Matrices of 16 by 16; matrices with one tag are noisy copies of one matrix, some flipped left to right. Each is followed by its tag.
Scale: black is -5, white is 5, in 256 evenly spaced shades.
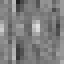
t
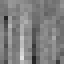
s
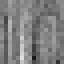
s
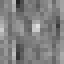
t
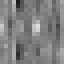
t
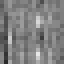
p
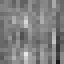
p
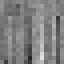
s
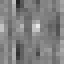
t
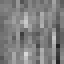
p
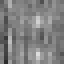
p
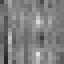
p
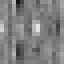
t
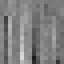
s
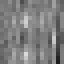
p
